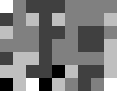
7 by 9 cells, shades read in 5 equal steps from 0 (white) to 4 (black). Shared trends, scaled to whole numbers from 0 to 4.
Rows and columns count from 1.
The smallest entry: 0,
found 3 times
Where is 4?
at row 6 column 5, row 7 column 1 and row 7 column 4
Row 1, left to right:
0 2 3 3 3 2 2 2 2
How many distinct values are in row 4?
3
